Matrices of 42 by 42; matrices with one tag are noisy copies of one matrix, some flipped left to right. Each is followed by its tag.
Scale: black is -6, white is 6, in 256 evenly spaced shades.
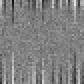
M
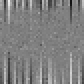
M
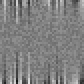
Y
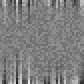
Y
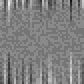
M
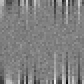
Y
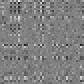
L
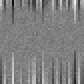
M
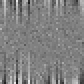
Y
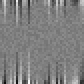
Y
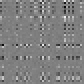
L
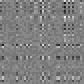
L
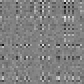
L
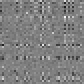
L
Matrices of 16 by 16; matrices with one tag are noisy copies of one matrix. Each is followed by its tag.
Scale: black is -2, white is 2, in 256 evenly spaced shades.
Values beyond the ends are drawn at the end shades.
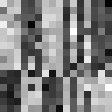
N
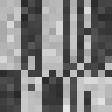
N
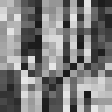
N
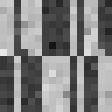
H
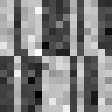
H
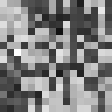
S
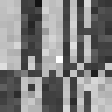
N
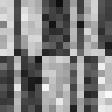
H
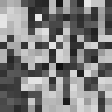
S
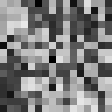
S
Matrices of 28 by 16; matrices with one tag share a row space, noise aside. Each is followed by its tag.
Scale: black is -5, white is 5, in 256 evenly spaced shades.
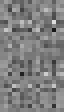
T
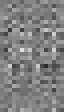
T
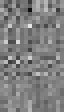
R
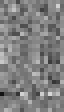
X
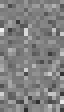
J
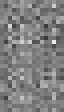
T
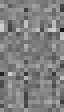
J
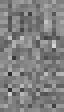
T
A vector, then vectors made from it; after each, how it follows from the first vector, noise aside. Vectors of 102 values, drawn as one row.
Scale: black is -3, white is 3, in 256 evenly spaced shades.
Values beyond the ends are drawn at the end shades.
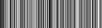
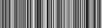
wrapped around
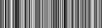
wrapped around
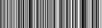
wrapped around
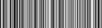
sign-scrambled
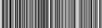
sign-scrambled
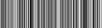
wrapped around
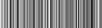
sign-scrambled
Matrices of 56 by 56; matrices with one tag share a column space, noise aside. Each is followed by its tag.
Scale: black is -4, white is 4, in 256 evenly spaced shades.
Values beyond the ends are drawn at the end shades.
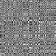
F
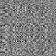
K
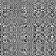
K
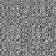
K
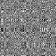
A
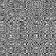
F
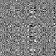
K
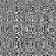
A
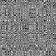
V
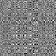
F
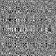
A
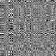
V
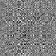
F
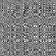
K
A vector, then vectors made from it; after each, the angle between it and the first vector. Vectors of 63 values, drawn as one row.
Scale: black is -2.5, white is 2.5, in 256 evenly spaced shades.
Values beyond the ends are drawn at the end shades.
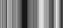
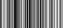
orthogonal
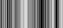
nearly opposite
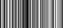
partly aligned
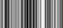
partly aligned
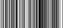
partly opposed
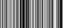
partly aligned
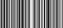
orthogonal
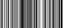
partly aligned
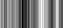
nearly parallel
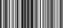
partly aligned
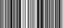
partly opposed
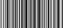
orthogonal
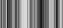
nearly opposite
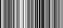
partly opposed
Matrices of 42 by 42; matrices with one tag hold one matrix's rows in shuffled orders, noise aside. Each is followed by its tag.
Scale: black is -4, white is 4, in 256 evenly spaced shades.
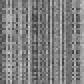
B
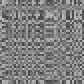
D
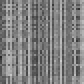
B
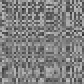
D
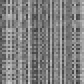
B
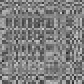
D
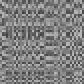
D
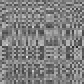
D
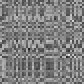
D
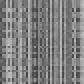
B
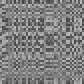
D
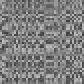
D
